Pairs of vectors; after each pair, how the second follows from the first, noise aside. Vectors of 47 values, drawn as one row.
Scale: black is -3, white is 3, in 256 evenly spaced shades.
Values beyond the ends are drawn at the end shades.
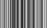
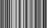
negated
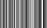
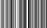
wrapped around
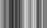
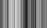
negated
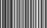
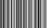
shuffled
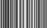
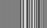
partly zeroed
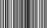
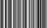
sign-scrambled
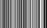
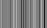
partly zeroed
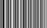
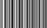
negated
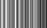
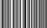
shuffled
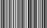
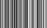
negated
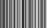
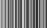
negated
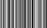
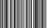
negated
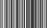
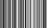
negated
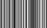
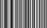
shuffled
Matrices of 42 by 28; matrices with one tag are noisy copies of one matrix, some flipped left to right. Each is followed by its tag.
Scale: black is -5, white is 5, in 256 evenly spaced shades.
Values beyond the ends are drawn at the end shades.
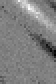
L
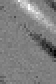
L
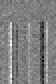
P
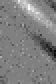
L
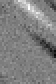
L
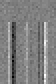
P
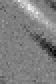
L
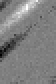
L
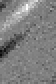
L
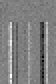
P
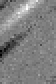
L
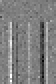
P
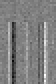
P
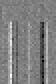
P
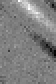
L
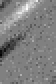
L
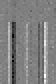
P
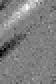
L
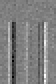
P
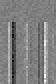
P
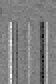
P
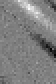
L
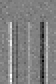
P
